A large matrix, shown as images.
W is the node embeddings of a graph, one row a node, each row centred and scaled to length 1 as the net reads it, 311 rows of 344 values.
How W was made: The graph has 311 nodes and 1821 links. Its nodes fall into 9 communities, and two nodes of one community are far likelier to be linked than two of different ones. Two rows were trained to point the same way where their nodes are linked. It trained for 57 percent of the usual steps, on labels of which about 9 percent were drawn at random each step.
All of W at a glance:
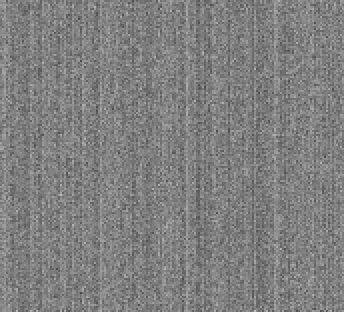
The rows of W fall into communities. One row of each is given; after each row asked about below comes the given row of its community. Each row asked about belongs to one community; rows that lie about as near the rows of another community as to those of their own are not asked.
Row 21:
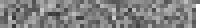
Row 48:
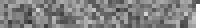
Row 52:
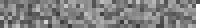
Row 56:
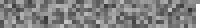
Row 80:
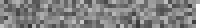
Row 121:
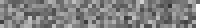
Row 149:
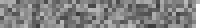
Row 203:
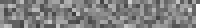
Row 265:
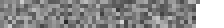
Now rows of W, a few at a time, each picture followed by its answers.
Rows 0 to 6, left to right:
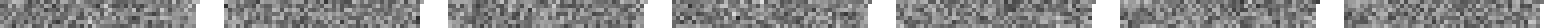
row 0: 48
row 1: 56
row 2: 149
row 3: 52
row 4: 265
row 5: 265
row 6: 265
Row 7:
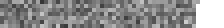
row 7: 80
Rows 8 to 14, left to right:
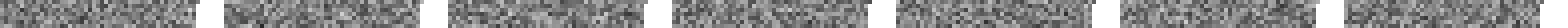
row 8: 203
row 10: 52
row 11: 21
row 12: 21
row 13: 80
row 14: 80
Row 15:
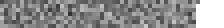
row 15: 203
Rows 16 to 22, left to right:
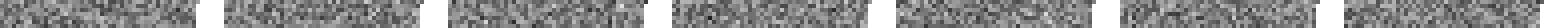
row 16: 56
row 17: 52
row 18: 52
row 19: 48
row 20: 203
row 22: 265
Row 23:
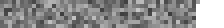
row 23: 56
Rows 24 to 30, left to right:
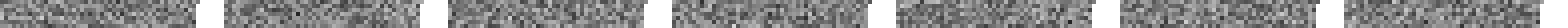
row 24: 203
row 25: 48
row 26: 121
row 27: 52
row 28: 48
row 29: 21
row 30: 149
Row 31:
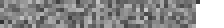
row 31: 121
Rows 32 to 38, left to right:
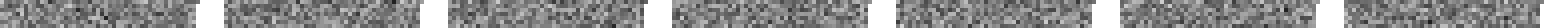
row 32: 21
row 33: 48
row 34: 21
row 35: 265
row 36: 48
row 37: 48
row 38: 203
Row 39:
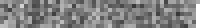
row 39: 149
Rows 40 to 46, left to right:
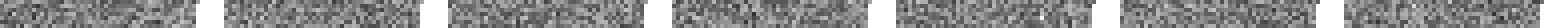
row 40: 48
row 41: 203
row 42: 203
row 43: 48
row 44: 52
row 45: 21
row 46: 265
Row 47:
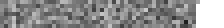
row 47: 80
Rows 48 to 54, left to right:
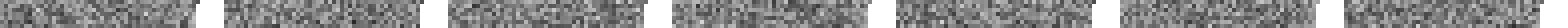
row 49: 21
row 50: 265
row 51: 149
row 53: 149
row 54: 203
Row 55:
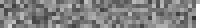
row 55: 56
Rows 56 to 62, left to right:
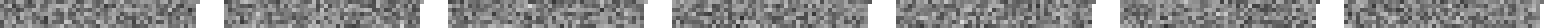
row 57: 56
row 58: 56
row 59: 52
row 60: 121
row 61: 21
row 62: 48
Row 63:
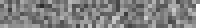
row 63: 52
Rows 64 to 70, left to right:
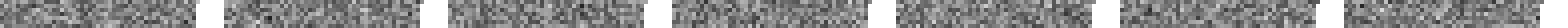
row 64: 80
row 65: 265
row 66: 149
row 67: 48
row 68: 80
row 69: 52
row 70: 265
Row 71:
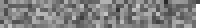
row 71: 149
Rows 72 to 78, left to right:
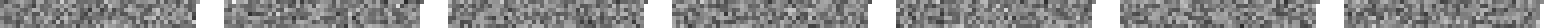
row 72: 203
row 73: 52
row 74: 21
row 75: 48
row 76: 56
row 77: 80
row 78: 48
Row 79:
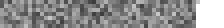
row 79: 203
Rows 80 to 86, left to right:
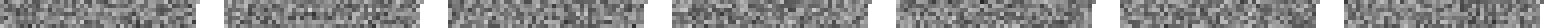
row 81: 121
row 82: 121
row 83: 48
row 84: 21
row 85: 203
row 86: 121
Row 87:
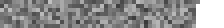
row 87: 203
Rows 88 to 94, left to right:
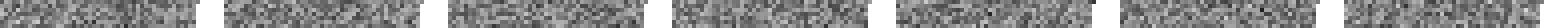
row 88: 121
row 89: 48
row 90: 80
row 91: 56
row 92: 48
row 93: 80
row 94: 121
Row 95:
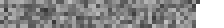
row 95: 149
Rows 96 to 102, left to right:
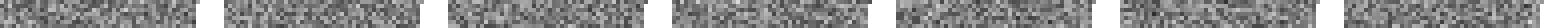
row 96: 56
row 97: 203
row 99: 21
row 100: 265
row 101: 21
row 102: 265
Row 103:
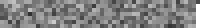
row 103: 265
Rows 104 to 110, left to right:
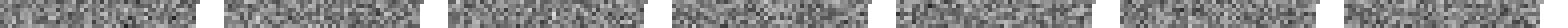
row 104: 56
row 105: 21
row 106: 203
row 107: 80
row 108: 48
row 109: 80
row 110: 80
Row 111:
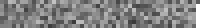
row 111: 21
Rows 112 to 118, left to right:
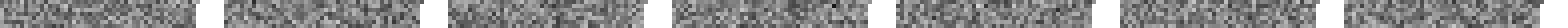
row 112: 203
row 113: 52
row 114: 265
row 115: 121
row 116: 48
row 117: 56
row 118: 52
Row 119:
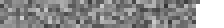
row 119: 80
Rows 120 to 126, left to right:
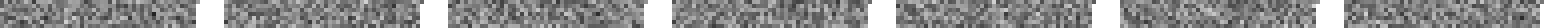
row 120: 121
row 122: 48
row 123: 121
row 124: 80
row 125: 265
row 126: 52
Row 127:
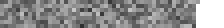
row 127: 56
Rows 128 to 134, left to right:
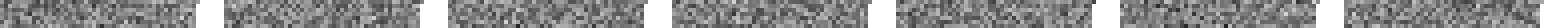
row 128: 48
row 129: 265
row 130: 203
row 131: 203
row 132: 48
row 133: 52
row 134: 56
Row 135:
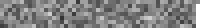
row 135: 56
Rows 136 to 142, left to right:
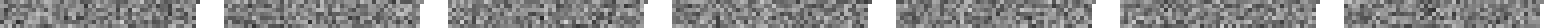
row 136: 21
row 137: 52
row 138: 121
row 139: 21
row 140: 56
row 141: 21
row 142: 80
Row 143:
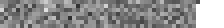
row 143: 21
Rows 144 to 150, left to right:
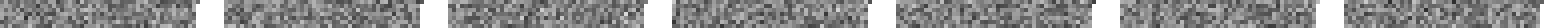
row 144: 121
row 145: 21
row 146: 149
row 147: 21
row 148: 265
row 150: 52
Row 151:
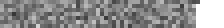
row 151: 21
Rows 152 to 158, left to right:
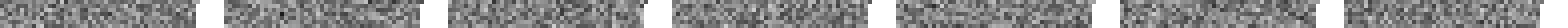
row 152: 203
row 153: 21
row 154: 52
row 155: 149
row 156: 80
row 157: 56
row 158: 203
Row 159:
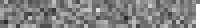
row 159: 121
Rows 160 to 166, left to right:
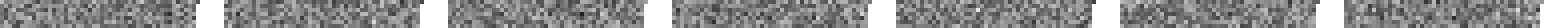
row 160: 265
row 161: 48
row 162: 56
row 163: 48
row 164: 203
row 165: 48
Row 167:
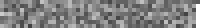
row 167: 21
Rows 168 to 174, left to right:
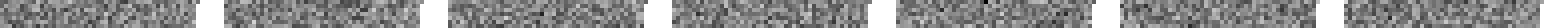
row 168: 203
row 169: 48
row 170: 21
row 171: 121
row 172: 21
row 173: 56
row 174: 48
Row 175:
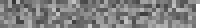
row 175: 56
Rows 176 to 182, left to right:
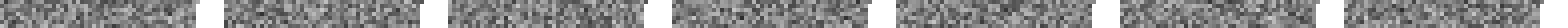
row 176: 48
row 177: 52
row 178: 21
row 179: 80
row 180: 203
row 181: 56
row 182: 52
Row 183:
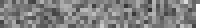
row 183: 56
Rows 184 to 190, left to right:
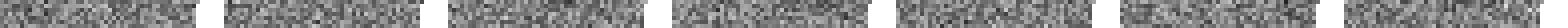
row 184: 56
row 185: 21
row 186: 56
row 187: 265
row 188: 203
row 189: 80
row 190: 56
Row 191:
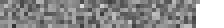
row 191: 56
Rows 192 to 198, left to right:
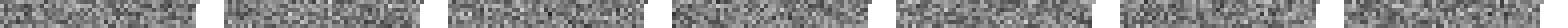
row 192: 56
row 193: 21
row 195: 265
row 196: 56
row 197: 48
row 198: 56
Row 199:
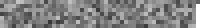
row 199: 48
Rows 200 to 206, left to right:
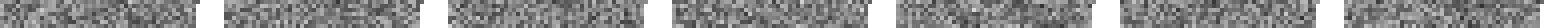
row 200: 21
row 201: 265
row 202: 121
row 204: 149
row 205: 203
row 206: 265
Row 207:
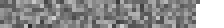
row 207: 121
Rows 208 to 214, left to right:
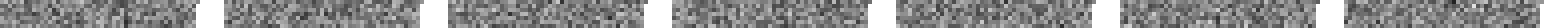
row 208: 149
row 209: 121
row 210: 80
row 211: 265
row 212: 203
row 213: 21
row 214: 80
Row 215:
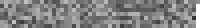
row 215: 265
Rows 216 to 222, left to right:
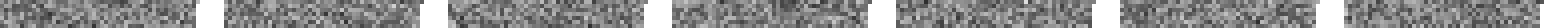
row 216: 56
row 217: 21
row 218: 265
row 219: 265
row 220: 56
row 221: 80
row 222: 21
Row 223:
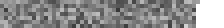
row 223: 265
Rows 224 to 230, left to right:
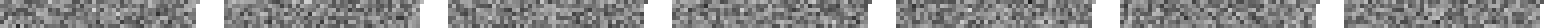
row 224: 80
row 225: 265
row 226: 80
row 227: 265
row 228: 56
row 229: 48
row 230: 52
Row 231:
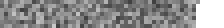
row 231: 265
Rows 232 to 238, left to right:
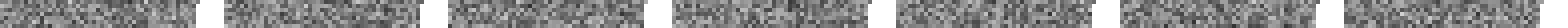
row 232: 121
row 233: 21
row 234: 56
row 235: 121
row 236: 149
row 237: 48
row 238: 203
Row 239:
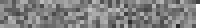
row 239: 21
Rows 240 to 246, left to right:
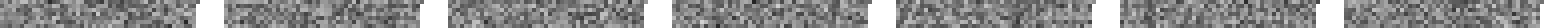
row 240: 48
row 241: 149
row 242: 56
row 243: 52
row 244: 121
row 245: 149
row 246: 265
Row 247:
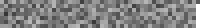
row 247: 21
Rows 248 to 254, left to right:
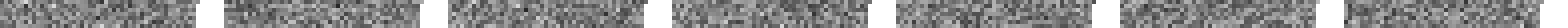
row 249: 56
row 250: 21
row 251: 265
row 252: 149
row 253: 48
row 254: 80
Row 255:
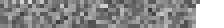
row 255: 52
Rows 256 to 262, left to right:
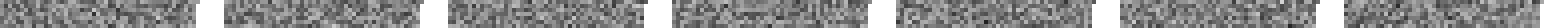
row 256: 56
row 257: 52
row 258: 21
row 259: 121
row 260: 21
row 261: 265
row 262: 48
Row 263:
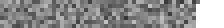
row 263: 265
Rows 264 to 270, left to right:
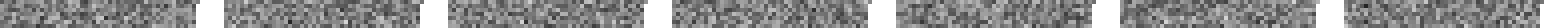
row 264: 121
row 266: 265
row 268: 149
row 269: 80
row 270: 203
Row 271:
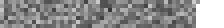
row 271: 80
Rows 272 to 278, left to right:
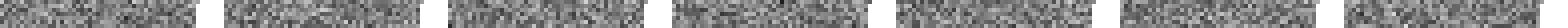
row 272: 80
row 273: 265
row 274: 56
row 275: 21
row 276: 203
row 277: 80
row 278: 149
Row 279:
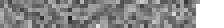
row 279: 203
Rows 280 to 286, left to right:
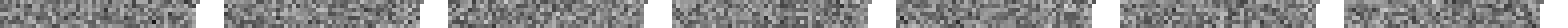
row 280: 52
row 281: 265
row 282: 203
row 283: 265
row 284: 52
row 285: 149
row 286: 21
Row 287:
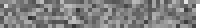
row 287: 56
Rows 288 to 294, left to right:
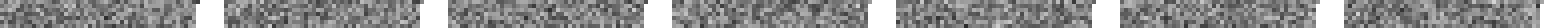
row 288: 48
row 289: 203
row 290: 265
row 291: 203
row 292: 52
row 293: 265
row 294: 48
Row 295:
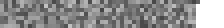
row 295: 21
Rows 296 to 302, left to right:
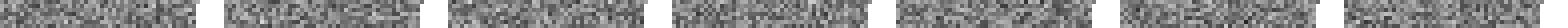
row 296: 80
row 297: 265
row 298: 56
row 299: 121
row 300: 80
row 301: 21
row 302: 121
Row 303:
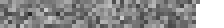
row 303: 80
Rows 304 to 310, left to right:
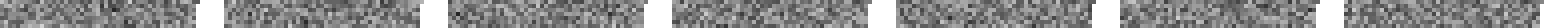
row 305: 56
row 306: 265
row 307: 80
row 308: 203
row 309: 265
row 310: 48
